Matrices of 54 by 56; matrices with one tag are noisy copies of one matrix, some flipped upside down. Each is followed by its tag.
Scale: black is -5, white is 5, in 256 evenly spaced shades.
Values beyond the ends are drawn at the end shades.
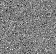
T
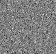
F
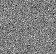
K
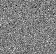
K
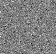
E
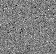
K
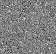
T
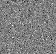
F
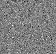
F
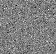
K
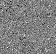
T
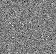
F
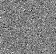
E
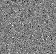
F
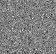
F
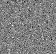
F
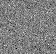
K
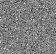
E
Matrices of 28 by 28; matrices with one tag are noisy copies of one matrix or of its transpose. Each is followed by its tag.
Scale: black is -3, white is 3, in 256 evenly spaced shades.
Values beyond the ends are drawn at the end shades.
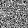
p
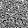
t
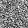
t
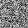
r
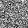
t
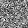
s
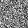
t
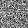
p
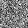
s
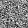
t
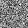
s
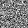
p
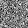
s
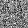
r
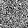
s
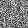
p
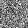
s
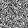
s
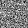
p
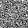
t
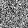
s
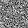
t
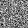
p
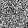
s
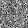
s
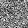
s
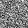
t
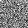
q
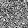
s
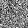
s
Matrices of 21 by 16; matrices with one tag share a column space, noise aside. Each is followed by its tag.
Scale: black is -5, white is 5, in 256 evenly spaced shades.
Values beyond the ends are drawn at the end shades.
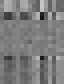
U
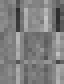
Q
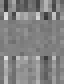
U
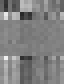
U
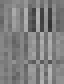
Q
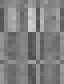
Q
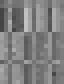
Q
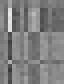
Q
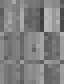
Q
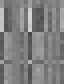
Q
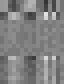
U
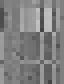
Q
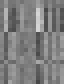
Q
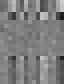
U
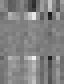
U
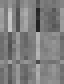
Q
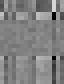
U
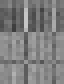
Q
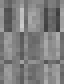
Q
